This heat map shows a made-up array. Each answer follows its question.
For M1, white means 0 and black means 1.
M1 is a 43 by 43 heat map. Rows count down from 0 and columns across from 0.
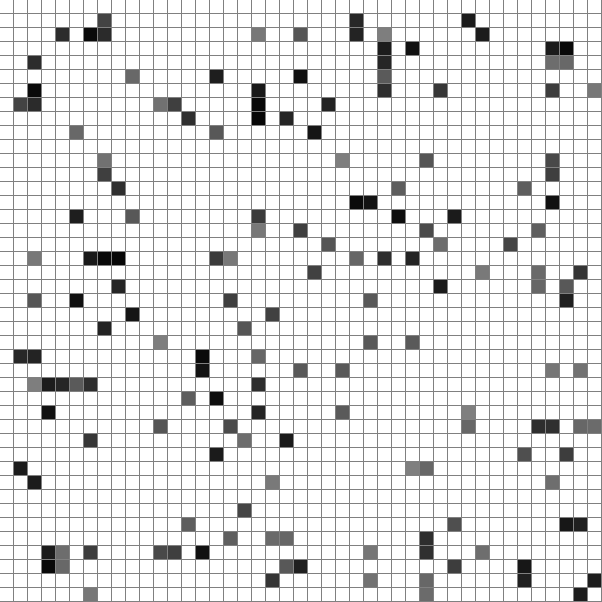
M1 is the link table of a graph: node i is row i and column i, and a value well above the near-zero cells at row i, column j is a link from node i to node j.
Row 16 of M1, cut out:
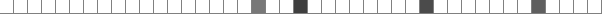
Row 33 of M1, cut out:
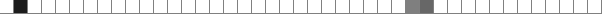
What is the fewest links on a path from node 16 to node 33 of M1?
2
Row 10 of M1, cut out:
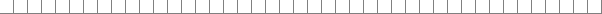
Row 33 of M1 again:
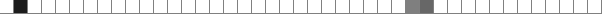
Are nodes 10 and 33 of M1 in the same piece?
no
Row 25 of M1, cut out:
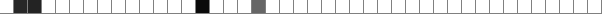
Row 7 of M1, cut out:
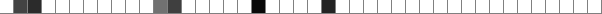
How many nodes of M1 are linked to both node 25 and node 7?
3
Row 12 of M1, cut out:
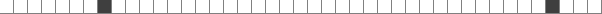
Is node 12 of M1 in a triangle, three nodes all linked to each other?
no
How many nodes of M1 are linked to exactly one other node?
1
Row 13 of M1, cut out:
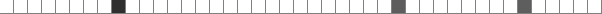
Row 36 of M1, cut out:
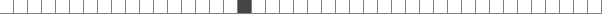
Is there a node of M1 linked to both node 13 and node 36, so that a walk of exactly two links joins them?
no
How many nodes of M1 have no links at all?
3
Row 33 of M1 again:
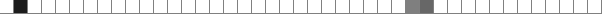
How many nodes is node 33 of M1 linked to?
3
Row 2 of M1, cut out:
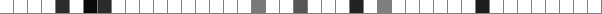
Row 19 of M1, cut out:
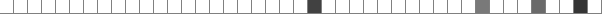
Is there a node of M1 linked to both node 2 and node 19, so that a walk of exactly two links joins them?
yes
